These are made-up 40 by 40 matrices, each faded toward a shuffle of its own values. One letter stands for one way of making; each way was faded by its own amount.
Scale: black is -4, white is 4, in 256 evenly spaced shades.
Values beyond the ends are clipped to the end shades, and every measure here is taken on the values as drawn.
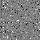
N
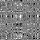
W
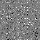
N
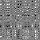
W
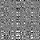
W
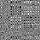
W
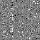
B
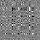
W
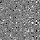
B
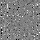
N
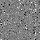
N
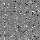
N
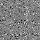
N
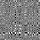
W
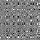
W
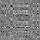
W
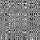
W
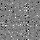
N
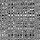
W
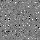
N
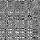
W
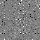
N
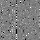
B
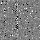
N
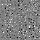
N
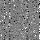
B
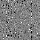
B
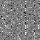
B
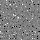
N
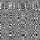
W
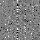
B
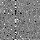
B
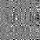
W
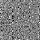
B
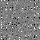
N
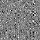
B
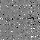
N
